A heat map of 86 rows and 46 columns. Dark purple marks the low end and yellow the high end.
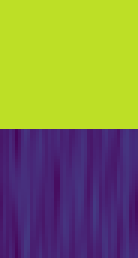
The table splits into 2 rows of 1 panel. Panel 1,1: very high, flat. Panel 2,1: very low, streaked downward, faint in contrast.
